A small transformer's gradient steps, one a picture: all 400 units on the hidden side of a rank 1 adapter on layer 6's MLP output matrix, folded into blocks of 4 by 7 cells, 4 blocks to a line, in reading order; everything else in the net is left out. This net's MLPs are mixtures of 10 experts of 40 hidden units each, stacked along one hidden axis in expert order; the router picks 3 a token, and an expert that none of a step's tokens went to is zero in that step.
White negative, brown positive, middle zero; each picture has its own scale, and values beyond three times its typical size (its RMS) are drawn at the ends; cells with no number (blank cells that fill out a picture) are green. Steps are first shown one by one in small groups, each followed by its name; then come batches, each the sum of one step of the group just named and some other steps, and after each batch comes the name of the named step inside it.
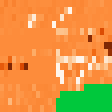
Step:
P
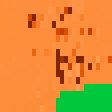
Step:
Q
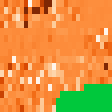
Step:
P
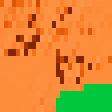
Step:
Q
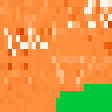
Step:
P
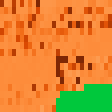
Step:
Q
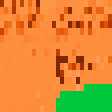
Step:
Q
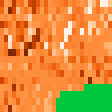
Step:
P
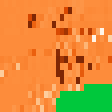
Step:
Q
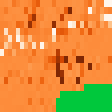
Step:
Q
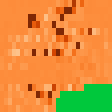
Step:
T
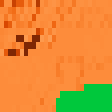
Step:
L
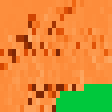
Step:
T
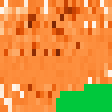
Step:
T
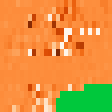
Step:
T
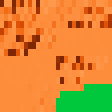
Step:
L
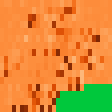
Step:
T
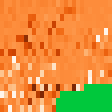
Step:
T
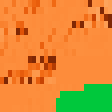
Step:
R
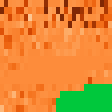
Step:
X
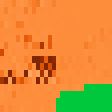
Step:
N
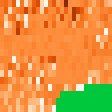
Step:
X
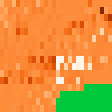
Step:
R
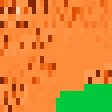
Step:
X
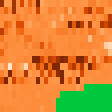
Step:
N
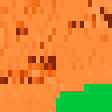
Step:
R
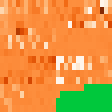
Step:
R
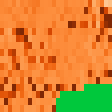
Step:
R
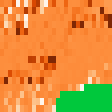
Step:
R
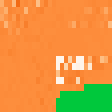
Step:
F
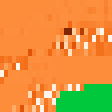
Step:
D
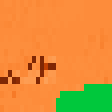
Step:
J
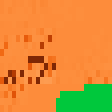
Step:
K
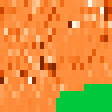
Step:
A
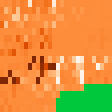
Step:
J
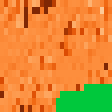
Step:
A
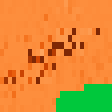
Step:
K
